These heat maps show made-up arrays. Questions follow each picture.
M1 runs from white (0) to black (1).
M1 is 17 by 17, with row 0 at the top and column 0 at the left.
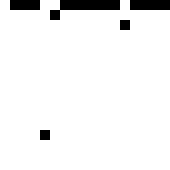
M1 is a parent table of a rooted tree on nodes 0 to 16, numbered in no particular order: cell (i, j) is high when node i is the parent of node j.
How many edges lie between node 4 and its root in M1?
2
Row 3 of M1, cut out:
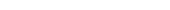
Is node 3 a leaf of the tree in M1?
yes
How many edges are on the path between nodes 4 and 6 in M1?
3
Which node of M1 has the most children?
0
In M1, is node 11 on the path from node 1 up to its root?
no
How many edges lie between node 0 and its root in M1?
0
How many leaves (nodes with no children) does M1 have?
13
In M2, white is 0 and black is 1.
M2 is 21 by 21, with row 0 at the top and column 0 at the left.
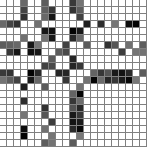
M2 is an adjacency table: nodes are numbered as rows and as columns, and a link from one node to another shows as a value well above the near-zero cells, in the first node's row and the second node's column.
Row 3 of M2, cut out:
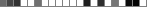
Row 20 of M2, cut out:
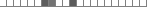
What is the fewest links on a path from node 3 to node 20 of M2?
3
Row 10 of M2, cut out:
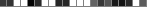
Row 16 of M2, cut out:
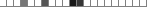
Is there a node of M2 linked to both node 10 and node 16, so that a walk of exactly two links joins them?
no
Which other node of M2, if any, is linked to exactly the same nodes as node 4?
node 9
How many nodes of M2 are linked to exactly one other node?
0
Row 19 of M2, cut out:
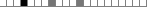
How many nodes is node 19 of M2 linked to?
3
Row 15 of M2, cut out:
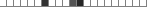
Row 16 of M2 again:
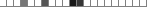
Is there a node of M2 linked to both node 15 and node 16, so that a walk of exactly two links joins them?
yes
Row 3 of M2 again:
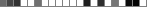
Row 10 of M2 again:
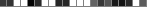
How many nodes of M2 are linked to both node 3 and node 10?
6
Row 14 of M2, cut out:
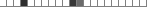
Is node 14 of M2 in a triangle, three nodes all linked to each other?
no
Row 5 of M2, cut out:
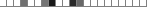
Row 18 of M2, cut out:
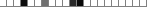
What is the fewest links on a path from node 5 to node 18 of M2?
2
